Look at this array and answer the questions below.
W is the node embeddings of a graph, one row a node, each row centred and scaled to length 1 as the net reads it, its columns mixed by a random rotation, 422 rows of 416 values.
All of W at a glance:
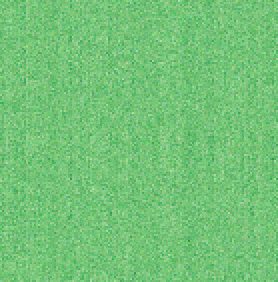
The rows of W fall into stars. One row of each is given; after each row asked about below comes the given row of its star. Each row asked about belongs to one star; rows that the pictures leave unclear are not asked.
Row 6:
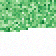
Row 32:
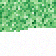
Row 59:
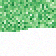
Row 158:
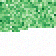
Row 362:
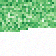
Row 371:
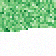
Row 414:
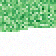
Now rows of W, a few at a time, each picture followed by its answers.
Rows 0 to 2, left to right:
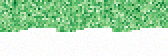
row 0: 371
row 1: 371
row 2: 6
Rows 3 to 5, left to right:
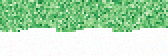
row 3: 158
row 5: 414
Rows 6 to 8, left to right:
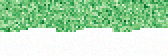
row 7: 414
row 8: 158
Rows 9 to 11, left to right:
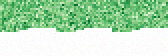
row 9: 59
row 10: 6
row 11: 59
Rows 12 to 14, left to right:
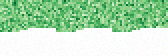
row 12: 414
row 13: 158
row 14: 6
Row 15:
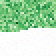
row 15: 6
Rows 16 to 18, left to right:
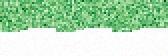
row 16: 32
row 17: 362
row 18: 158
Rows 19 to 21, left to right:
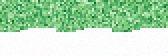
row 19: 158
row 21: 59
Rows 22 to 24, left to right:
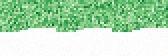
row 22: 362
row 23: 32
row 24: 59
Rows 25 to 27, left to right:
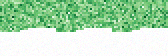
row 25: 32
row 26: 371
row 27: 362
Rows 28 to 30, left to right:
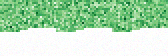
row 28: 362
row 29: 362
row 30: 371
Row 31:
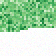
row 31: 32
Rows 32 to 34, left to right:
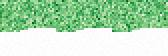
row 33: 158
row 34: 362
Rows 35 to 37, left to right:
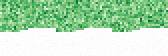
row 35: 59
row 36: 59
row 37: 414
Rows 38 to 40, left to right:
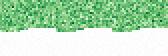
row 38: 32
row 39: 6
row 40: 6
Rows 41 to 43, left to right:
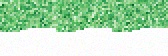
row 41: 32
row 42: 59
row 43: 6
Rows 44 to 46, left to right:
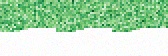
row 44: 32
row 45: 59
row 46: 371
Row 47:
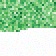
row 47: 158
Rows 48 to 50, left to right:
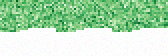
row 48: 59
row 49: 414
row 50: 362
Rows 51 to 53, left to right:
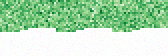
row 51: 362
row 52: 59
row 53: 158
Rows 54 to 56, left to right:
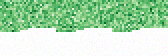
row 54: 59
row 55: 59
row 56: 6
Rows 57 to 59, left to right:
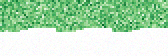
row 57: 59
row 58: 59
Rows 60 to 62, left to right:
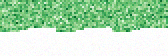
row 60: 6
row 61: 371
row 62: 371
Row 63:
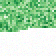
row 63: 414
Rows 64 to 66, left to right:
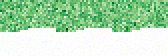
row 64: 59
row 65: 414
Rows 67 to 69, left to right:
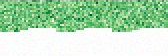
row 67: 371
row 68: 158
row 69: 362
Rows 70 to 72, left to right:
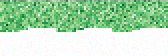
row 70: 414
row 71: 6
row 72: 59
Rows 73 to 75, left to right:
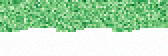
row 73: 414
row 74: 362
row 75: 6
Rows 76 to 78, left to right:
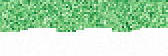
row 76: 6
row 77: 158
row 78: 362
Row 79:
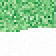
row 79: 6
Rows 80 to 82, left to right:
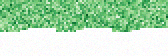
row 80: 362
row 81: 414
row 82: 59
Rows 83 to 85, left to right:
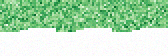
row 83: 32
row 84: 59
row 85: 59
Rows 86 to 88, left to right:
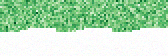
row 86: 362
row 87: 414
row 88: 6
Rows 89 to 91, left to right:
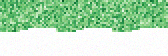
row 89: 59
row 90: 158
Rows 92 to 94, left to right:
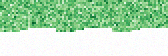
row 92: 158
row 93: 371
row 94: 371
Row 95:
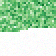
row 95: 371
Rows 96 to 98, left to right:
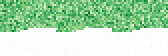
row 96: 59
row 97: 414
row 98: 6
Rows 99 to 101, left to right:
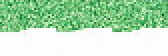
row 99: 362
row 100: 362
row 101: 6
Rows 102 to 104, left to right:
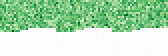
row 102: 158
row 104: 371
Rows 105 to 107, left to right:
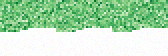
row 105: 59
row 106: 158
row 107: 158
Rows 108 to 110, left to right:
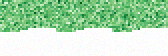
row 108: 6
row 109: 59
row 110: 371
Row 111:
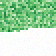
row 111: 32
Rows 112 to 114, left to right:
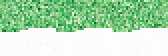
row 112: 371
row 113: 59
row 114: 158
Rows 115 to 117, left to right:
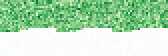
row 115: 371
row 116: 32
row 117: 6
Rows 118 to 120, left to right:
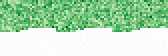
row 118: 6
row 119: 362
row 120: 371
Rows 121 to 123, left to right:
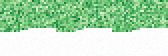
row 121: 371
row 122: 158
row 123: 371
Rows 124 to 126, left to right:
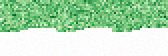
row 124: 371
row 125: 6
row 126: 371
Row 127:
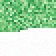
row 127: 6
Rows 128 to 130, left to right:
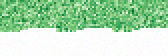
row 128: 158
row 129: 414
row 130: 158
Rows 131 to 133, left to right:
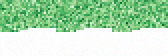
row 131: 158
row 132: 32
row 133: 362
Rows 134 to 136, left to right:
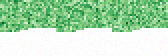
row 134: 414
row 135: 158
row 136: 362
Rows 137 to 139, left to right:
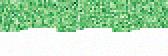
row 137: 32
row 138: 371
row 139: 362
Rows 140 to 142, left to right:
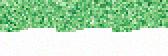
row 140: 32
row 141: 32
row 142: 371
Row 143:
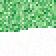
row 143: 371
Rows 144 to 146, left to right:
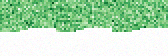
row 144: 362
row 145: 32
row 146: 59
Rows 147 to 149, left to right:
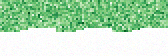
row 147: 371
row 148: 362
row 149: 59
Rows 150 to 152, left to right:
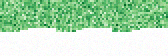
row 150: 32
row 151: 158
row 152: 59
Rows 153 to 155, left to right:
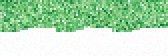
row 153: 59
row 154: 414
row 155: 362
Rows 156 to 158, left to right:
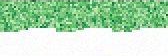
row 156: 371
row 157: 59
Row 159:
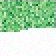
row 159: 371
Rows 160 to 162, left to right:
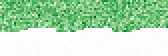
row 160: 362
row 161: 371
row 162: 59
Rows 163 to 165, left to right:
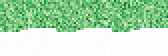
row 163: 158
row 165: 59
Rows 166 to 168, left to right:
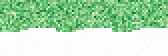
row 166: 362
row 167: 59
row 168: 158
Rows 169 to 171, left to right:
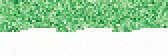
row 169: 414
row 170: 414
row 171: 158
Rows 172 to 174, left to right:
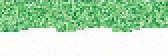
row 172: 371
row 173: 6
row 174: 158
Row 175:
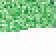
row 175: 6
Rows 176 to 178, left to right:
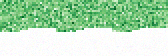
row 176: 414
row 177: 6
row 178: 158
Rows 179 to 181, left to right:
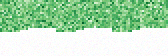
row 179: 414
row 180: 6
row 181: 158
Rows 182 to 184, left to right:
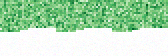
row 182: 371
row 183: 414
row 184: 32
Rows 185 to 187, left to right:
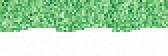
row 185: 6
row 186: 59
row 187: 158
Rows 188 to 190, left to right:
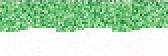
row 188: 32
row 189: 362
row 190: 32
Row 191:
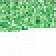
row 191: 414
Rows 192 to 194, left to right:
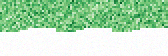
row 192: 362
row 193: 59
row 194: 414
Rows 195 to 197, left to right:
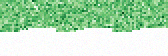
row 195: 371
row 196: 32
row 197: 371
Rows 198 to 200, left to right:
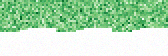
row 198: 362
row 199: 6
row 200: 6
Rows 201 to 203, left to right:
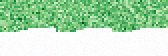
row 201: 362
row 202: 362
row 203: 32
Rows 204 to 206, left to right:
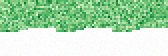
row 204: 371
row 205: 371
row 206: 371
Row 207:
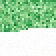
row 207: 371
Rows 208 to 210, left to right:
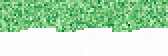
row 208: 6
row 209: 6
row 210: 362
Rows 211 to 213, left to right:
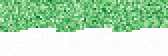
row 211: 371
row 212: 414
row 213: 371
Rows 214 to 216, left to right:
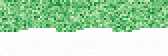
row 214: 371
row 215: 59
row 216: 158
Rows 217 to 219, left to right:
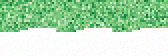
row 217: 362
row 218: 362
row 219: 371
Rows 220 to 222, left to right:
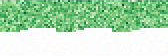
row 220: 32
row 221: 59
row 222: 362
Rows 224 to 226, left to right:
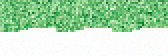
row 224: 371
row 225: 414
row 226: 362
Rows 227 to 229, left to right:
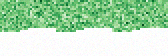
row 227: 362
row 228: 362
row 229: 6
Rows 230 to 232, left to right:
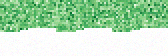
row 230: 32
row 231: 371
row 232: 371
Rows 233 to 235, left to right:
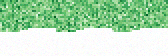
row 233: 59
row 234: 158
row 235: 158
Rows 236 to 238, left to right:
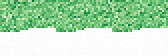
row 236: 371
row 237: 371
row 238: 371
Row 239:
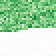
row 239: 371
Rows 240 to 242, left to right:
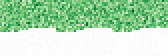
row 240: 371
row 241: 6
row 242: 6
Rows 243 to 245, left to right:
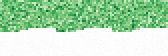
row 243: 371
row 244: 6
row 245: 32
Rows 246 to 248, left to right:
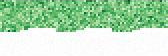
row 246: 59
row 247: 371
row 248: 414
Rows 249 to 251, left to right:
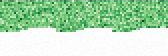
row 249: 362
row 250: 371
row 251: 371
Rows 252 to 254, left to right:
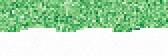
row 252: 59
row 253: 32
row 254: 371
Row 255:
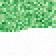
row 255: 414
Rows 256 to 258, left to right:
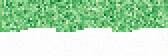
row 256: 6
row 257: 59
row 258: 158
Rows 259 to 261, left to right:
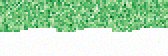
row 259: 371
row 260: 59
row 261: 32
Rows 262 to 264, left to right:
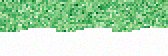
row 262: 59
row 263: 6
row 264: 6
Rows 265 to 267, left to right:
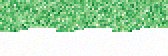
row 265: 59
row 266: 371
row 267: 6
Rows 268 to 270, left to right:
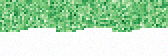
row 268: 6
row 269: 6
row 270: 32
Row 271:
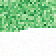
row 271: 32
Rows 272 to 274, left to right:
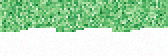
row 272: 371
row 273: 371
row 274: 59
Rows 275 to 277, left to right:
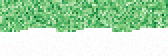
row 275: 414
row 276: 158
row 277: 158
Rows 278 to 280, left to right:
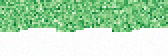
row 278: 362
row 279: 362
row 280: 362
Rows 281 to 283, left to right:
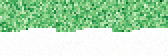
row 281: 414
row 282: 414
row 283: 371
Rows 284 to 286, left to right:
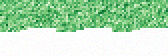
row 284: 414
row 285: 371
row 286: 371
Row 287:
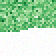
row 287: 59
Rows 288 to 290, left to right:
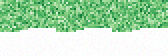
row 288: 362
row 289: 414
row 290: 362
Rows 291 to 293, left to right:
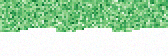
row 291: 371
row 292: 6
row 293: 158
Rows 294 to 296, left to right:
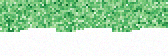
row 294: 32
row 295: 59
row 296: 362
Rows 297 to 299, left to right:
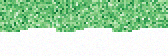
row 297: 362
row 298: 59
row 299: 6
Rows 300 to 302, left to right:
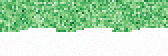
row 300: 362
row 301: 6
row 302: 371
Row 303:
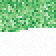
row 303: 59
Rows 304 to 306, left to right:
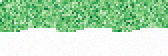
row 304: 158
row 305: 158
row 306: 6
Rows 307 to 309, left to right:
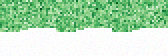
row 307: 158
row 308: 158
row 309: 59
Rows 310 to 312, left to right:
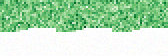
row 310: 59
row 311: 362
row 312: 414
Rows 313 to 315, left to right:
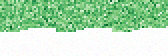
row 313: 362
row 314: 362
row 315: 158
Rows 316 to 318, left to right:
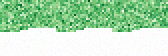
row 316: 6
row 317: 6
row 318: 362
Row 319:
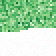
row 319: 59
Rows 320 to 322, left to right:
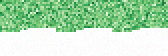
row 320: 362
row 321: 362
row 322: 6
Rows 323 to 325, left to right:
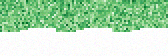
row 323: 362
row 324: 59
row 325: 59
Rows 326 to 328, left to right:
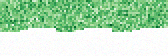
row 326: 32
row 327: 59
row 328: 414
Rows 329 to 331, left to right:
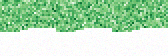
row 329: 414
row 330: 32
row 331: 6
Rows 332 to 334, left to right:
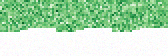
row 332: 362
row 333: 59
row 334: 414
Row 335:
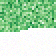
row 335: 362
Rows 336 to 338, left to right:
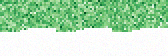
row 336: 414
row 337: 371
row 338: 59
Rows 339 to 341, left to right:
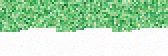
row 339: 362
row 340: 6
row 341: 32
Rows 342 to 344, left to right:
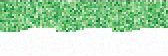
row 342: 59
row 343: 32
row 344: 414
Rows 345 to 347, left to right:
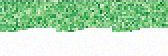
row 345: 59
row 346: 59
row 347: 6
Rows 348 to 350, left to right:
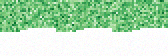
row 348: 362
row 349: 32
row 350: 371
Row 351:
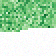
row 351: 32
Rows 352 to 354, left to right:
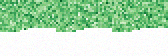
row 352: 59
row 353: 6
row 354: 371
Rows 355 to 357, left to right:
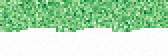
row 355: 32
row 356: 6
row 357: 362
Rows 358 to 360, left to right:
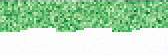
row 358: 414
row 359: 32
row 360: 362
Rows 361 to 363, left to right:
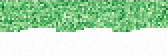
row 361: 32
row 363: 59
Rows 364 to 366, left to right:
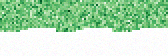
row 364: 158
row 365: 414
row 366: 6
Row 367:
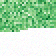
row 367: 158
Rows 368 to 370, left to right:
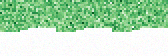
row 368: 362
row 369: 362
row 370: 414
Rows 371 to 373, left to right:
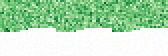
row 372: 32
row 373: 414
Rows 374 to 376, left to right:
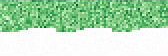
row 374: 371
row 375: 6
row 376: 371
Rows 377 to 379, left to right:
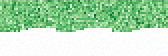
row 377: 371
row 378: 59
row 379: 362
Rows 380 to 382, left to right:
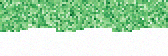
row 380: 158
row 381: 6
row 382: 6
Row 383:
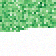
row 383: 32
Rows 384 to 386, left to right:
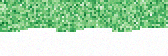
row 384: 414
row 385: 371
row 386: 414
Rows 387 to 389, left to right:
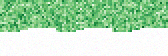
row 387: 362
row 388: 158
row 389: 158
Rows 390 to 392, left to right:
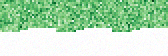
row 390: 158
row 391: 6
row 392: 362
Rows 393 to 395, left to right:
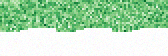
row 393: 32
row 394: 362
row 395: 59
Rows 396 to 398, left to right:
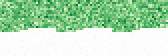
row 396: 371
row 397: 6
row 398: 158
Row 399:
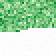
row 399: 158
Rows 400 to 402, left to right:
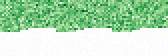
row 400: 371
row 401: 6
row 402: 32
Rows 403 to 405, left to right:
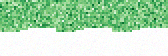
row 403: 158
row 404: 371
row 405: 158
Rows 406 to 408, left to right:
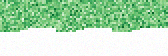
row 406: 371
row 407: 6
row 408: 362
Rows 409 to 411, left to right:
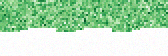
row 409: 32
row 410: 414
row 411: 362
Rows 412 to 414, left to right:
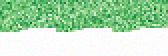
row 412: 362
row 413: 414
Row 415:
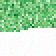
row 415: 6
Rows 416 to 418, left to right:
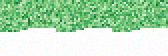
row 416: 414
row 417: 371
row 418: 371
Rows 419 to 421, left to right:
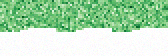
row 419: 414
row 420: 158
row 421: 59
